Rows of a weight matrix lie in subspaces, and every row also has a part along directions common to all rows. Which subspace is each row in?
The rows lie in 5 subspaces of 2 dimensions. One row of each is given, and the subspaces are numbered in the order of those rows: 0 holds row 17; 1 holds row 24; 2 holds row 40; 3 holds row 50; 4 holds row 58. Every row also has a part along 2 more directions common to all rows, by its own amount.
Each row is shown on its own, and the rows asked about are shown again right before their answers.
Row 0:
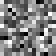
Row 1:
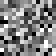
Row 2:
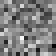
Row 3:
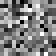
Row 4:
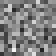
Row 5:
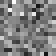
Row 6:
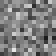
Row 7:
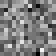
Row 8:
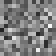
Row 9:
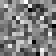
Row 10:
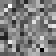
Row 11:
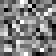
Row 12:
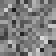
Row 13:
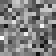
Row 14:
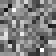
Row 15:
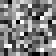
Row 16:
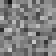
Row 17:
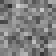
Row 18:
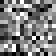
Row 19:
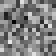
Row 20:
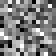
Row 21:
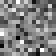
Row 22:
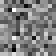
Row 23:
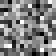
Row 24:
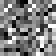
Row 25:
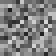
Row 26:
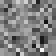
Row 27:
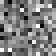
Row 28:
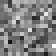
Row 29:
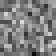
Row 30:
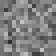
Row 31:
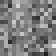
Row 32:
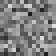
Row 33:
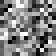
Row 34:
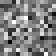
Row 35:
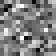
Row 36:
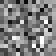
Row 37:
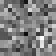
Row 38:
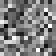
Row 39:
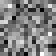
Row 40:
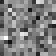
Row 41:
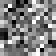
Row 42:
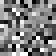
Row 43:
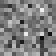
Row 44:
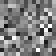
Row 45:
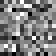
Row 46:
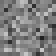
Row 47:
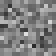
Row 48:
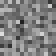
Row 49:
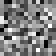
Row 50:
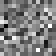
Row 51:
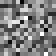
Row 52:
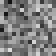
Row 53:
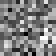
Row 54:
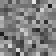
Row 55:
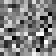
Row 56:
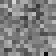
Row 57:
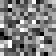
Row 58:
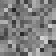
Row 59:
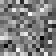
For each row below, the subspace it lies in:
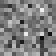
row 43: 0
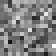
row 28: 0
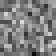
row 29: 1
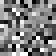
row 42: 4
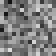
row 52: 3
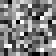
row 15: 0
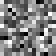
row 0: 2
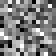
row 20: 2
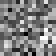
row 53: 4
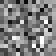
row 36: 2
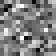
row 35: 0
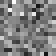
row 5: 1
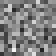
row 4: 4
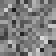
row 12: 4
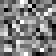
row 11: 1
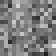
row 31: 0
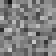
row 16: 3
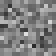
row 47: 3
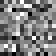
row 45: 4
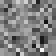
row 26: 2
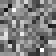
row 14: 4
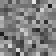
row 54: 2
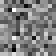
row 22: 4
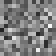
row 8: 3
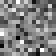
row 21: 2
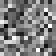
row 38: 3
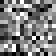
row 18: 4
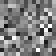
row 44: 3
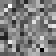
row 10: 4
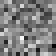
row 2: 0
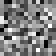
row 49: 3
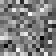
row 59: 4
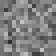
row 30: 1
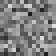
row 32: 4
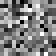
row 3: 1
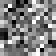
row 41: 2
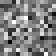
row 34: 1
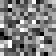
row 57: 2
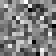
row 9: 0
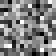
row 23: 2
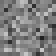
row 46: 1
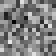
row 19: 1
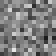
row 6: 4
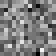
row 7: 0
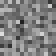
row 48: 2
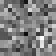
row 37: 1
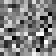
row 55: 3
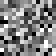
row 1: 3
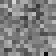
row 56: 1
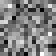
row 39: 0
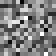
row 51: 1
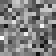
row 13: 3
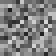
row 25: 1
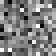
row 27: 3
